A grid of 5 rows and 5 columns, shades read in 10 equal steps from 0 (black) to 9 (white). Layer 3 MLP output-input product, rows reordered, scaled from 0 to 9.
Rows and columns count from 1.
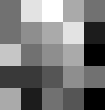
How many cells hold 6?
4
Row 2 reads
4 5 6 8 1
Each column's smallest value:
2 1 3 3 0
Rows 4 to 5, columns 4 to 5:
5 4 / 3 0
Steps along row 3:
down up up down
